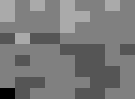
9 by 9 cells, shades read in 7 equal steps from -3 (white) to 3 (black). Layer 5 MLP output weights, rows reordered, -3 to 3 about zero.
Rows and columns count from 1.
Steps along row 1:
up down up down up same down up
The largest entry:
3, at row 9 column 1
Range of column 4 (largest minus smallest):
1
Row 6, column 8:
0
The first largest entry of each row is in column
2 2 1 1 5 2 6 2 1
